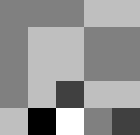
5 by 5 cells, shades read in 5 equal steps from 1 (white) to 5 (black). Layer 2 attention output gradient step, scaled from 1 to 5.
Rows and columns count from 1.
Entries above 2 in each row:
3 3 3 2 3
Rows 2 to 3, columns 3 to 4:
2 3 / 2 3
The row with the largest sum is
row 5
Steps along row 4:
down up down same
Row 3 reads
3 2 2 3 3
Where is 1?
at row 5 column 3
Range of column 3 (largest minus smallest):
3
